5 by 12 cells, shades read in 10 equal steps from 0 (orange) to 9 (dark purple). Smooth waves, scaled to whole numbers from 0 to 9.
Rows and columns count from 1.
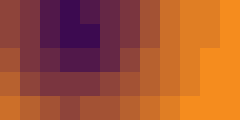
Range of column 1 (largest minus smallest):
3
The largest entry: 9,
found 3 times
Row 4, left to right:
3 5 6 6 6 5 4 3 2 1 0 0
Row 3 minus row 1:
-1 0 -1 -1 0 0 -1 -1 0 0 -1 0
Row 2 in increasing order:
0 1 1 2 4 5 6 6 7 8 9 9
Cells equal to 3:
5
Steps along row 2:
up up up same down down down down down same down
